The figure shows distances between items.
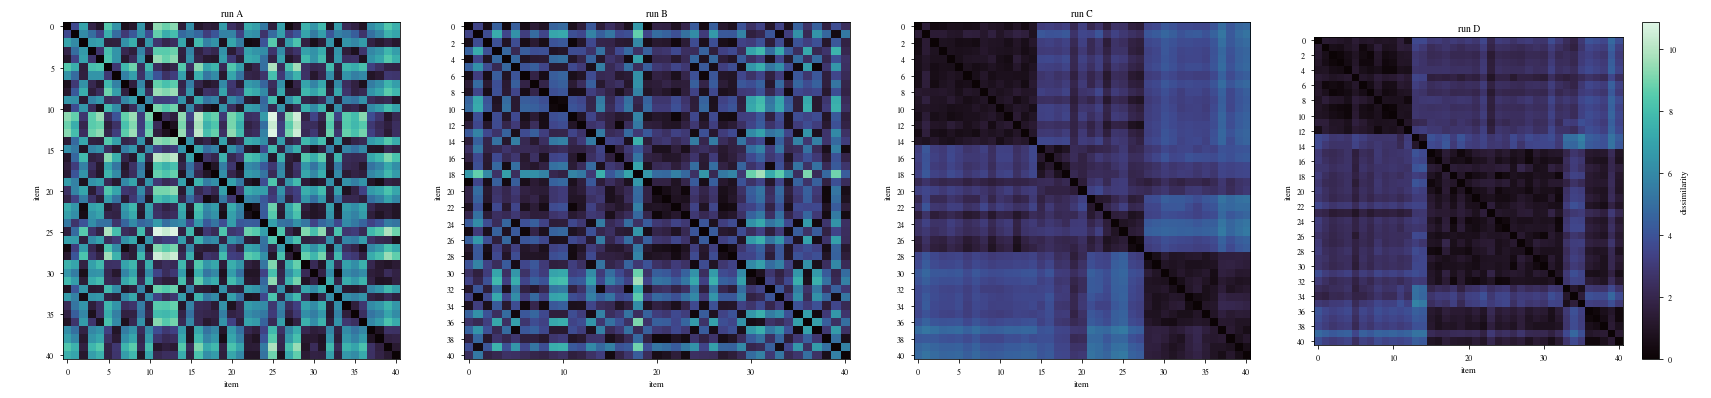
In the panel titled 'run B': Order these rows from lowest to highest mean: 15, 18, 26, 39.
15, 26, 39, 18
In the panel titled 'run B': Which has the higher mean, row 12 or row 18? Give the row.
18
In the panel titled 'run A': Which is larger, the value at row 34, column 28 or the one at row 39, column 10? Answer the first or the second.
the second
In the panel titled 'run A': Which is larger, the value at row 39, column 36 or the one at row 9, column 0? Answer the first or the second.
the first
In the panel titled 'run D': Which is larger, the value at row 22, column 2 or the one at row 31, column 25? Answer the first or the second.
the first
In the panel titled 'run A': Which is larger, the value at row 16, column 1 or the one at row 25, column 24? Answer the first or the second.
the second
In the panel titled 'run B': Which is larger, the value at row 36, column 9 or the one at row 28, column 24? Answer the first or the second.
the first
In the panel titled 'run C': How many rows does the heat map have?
41
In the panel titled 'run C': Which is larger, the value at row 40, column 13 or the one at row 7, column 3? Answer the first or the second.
the first
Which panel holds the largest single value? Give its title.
run A
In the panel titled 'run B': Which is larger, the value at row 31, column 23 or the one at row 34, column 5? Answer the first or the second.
the first
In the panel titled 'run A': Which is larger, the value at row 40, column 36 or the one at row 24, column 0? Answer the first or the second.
the first
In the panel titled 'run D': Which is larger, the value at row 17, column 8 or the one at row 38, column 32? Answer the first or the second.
the first
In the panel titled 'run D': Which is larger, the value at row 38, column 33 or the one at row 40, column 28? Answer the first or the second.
the first
